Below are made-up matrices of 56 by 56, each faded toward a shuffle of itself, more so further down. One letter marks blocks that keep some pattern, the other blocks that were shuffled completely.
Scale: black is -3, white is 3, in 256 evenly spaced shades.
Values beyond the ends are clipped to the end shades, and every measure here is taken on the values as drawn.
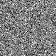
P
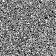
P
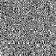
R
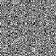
R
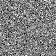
P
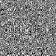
R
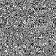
R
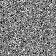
P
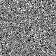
P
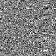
R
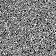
P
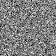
P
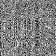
R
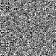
R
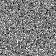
P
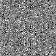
R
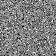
P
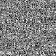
R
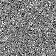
P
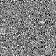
R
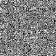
R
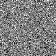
R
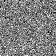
P
